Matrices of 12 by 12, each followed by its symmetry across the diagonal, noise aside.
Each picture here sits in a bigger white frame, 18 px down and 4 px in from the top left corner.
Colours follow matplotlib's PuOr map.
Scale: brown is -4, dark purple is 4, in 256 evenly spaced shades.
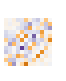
symmetric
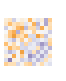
symmetric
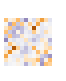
symmetric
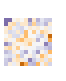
symmetric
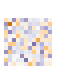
neither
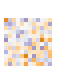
symmetric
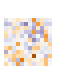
neither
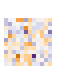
neither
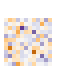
neither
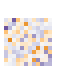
symmetric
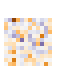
neither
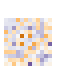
symmetric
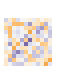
symmetric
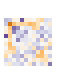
symmetric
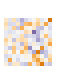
neither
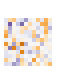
neither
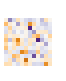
neither
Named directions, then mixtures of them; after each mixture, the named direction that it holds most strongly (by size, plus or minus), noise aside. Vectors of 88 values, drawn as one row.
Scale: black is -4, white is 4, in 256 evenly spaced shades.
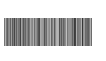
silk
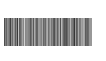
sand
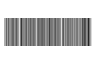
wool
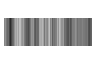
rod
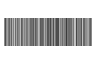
silk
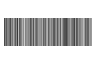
sand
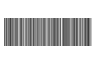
sand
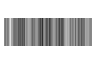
rod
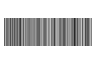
silk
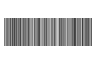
silk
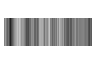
rod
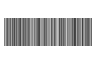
silk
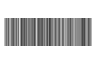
wool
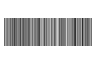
silk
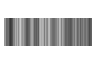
rod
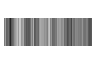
rod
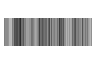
rod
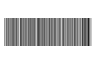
wool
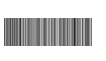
silk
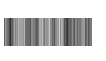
rod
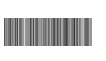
sand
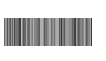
silk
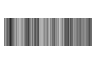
rod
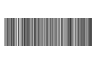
sand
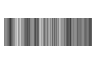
rod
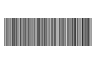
silk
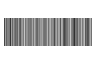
sand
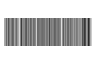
wool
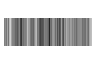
rod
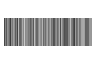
sand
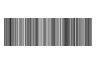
sand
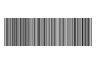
silk
